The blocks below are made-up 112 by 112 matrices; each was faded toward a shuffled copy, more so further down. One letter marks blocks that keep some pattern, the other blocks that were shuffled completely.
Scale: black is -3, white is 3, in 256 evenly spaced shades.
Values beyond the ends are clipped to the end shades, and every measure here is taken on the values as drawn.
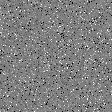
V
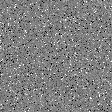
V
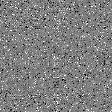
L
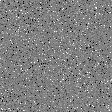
V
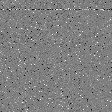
L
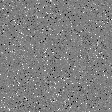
V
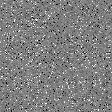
L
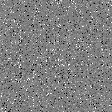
L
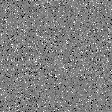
L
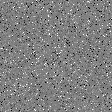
V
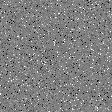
V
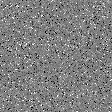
V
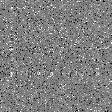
L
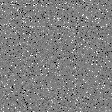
L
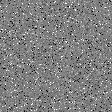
V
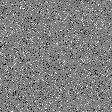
V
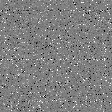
L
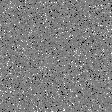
V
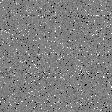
L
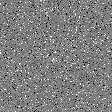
V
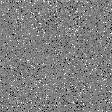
L
